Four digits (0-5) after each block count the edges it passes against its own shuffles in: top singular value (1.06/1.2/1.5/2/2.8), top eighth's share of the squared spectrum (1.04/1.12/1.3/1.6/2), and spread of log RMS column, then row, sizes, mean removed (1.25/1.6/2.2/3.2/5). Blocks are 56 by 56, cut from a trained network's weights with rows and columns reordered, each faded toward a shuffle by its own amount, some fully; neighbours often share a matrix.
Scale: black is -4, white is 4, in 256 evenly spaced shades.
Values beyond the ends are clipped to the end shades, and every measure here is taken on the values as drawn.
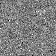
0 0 0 0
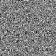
3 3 0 2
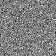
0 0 0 0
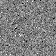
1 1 0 0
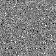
2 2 1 1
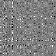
3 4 3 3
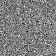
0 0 0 0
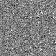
2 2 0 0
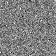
0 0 0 0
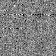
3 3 0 2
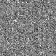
2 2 0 1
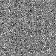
2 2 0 0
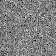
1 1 0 0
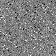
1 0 0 0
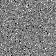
0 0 0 0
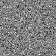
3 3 0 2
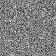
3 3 1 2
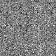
2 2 0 1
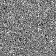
1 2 1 0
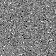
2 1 0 0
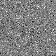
1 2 0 0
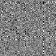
3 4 2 2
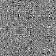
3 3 2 1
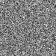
1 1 0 0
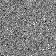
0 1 0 0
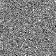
2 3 1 1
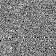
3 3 0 1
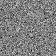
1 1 0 0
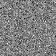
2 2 0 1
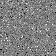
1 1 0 0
